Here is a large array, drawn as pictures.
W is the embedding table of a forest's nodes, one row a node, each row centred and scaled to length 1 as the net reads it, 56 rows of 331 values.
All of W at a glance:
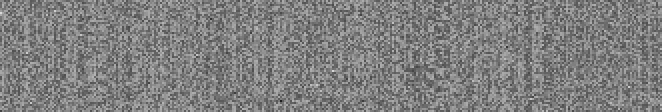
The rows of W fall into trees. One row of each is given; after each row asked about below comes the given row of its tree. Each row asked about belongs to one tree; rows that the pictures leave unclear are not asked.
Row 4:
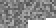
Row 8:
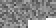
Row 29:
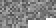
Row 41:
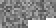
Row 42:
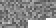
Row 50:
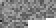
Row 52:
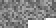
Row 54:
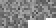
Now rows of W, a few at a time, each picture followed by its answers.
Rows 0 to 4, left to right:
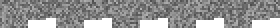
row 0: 29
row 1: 8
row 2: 50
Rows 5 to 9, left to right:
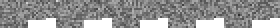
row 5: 54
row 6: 50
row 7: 54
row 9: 42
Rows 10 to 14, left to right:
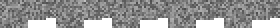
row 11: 41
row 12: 52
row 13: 29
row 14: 29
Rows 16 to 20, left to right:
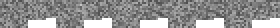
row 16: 8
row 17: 41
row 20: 42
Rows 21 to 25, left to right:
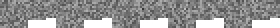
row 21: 41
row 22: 29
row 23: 41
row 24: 54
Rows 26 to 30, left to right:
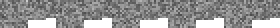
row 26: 52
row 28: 8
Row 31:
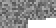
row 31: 4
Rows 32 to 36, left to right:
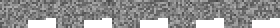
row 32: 29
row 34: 42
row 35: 42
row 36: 4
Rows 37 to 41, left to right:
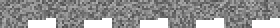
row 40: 42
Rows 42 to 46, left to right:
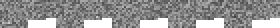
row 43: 8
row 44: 29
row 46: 8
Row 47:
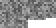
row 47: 4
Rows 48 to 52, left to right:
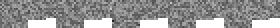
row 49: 4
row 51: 41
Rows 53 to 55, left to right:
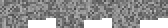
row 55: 29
